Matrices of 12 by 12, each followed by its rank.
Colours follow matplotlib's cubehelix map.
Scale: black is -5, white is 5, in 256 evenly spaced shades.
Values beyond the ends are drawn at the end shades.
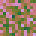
full rank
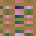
one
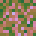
full rank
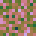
full rank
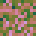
full rank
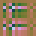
one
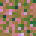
full rank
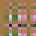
one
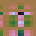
one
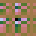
one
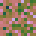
full rank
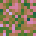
full rank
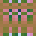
one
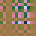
one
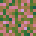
full rank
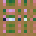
one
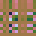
one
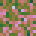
full rank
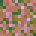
full rank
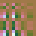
one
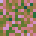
full rank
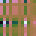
one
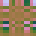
one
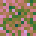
full rank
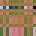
one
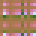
one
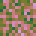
full rank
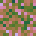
full rank
